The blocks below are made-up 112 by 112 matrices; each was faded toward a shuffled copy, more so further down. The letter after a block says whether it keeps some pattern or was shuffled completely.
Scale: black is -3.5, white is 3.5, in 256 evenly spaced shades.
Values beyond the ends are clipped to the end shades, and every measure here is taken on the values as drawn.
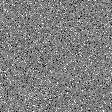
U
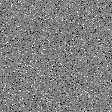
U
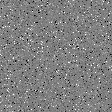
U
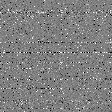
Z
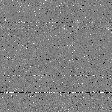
Z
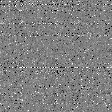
Z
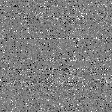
Z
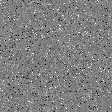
U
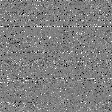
Z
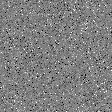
U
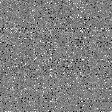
Z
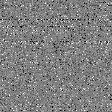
Z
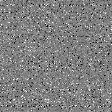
Z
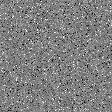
U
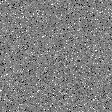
U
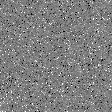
U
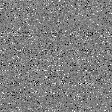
Z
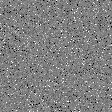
U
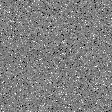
U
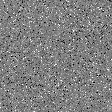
U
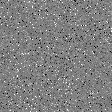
U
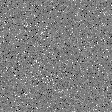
U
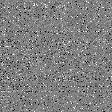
Z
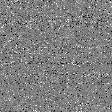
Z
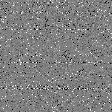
Z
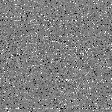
Z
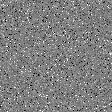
U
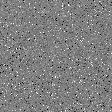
U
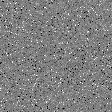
U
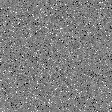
U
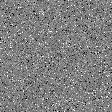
U
